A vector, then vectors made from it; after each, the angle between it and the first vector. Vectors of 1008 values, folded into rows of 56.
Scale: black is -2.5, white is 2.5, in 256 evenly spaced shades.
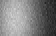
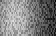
nearly parallel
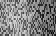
partly aligned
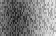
nearly opposite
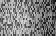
partly aligned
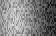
nearly parallel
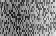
partly opposed
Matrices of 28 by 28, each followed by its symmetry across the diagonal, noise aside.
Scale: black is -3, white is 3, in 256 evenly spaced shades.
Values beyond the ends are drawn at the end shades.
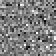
neither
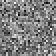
neither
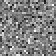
neither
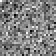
symmetric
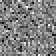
neither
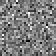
neither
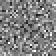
symmetric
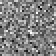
neither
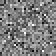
symmetric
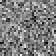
neither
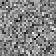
symmetric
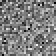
symmetric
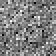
symmetric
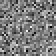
symmetric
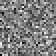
neither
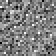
symmetric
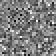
symmetric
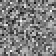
symmetric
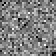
symmetric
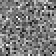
symmetric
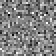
neither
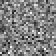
neither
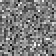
neither
